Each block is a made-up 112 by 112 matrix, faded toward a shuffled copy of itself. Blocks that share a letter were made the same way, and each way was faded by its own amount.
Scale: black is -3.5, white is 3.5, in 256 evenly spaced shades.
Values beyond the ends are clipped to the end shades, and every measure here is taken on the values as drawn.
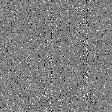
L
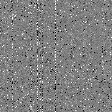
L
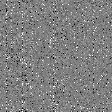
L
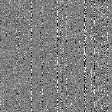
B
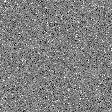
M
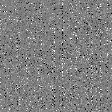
L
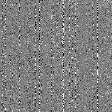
B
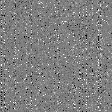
L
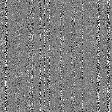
B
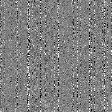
B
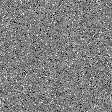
M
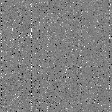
L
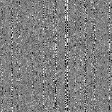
B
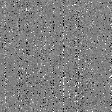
L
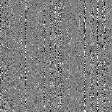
B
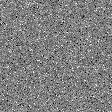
M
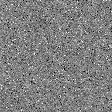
M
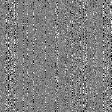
B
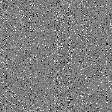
L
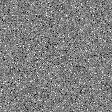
M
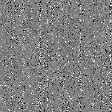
L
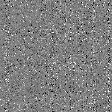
L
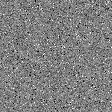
M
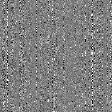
B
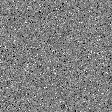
M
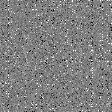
L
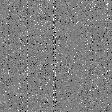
L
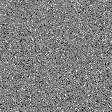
M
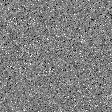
M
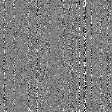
B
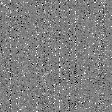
L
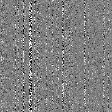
B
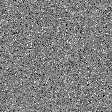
M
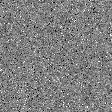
M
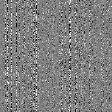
B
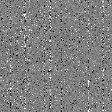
L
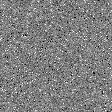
M
